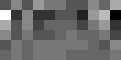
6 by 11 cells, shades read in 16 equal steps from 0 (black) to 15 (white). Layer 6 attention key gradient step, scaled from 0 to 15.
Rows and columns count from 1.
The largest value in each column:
15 8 8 9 7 7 7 7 9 11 10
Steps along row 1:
up down up down same down same up down up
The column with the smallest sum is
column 8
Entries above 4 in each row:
11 6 8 10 11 11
